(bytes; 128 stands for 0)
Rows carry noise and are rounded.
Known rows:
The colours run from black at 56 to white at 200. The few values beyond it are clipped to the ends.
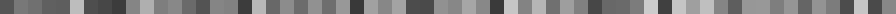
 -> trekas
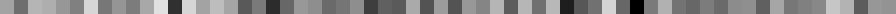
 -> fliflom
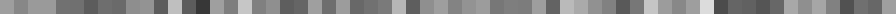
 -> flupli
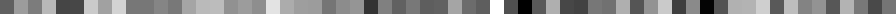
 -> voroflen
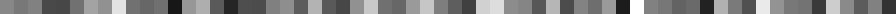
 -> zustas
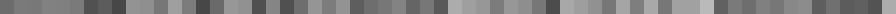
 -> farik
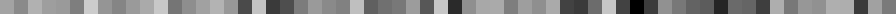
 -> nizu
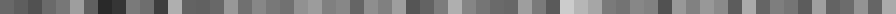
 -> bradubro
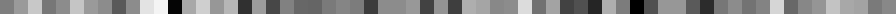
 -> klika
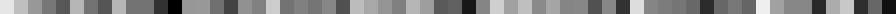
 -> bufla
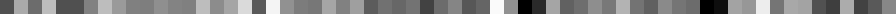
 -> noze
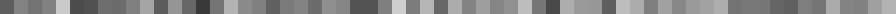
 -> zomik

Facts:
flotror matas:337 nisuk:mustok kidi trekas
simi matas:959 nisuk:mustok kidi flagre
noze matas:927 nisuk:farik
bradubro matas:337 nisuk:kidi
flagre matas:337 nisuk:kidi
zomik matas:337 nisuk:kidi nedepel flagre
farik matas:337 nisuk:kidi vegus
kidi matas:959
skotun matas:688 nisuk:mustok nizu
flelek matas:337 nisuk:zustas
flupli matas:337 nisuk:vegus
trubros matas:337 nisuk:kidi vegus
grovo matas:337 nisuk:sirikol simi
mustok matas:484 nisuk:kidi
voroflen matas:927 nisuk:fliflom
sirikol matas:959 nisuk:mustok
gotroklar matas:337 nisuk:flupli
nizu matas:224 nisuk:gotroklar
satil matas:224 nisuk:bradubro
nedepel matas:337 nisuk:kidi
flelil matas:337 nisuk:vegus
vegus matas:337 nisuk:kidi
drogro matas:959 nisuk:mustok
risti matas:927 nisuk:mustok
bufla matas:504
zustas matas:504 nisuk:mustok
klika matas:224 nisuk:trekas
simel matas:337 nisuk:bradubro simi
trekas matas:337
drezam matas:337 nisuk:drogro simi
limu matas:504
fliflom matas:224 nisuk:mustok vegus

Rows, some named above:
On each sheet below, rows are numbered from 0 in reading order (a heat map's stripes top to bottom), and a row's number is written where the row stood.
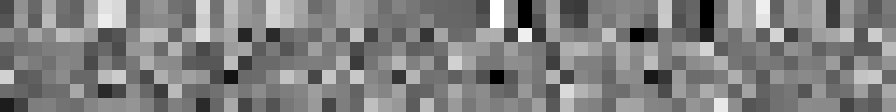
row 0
risti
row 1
risti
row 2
satil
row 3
farik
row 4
flotror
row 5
simi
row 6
bradubro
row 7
flelek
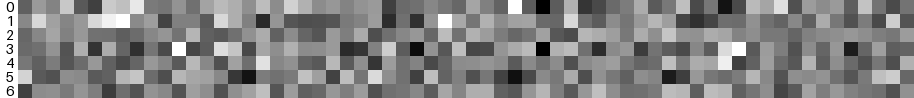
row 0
voroflen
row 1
skotun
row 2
trubros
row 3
mustok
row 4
vegus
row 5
simi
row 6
flelil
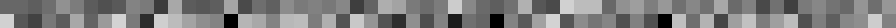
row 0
simel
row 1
kidi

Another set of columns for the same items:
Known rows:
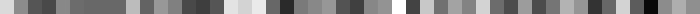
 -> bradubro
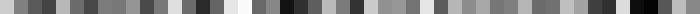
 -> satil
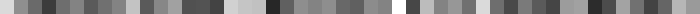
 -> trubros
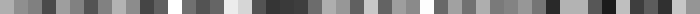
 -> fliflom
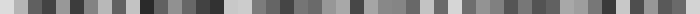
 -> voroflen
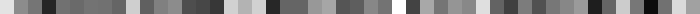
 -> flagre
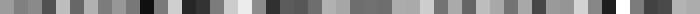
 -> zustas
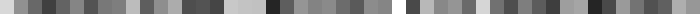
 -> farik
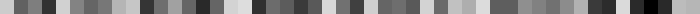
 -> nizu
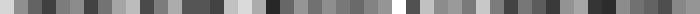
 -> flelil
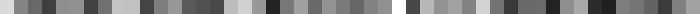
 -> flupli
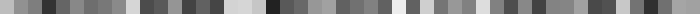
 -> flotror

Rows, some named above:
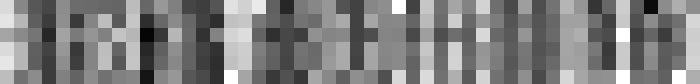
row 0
bradubro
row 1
noze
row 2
skotun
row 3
voroflen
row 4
noze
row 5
mustok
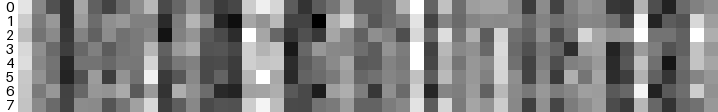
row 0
simel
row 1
simi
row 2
mustok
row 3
vegus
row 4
zomik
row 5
trekas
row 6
kidi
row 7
flelek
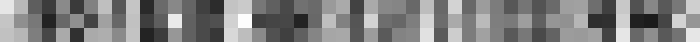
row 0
noze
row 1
klika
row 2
risti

